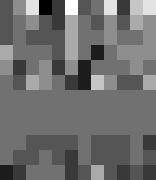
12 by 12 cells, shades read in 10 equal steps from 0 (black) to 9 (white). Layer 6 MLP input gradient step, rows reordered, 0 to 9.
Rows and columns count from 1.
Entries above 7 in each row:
4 0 0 0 0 0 0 0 0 0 0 0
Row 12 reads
1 2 4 4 4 2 3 6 3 2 3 2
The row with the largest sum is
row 1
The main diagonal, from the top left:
3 4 3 4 2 2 4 4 4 3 4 2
